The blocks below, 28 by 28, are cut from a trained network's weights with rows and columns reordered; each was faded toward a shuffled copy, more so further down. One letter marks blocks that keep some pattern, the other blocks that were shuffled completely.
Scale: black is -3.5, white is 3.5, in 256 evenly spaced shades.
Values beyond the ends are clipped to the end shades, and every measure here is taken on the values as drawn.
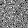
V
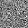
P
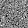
V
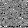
P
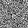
V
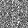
P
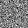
V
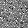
V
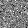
V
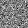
V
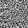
P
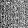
P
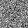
V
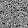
V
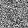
P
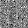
P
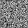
V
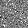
V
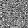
P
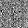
P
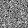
V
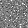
V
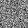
V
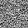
P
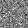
V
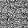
P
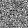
V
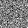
V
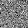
V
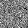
V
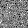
V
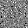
P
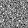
V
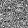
P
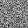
P
